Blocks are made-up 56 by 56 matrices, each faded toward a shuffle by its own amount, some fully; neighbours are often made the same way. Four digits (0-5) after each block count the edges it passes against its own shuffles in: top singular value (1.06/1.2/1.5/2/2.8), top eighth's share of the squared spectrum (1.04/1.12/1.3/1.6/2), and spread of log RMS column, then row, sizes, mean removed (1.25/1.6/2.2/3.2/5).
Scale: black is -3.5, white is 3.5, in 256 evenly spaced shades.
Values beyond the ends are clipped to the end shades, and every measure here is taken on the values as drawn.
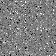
1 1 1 0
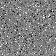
0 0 0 0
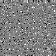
4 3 1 2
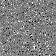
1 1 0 0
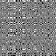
5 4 3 3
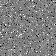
1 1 0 0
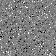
0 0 0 0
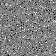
1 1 0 0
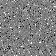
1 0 0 0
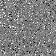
2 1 0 1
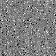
3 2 1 0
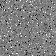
0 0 0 0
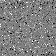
1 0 0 0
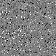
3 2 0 0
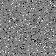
2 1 0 0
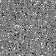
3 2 0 0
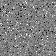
2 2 0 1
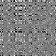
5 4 3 3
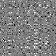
4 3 2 2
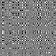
5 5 3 3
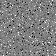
1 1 0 0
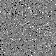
2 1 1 1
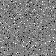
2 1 0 0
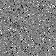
2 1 0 0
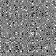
4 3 2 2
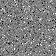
0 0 0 0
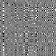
5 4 3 3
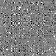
4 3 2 2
